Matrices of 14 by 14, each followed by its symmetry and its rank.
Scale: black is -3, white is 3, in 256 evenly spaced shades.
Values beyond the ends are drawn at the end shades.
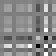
symmetric, rank one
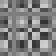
symmetric, rank one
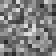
symmetric, full rank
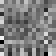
neither, rank three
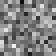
neither, full rank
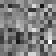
neither, rank three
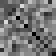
symmetric, full rank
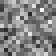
neither, full rank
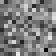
neither, full rank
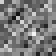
symmetric, full rank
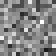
neither, full rank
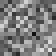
symmetric, full rank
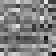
neither, rank three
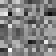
neither, rank three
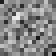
symmetric, full rank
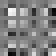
symmetric, rank one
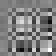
symmetric, rank one
